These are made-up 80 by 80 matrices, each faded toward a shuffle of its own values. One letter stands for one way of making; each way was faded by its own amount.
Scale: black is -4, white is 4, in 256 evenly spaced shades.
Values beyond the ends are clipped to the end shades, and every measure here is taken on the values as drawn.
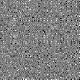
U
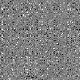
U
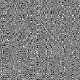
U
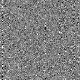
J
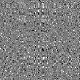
U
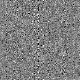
J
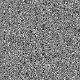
J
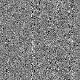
J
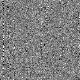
J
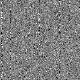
J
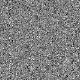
J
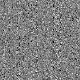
J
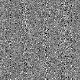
J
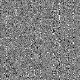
J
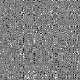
U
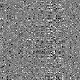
U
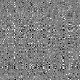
U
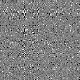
U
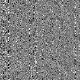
J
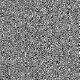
J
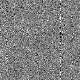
J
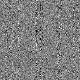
J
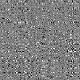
U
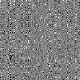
U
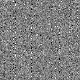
J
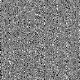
J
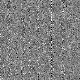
J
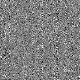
J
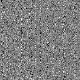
J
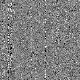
J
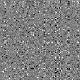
U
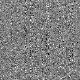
J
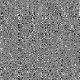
U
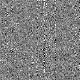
J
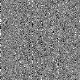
J
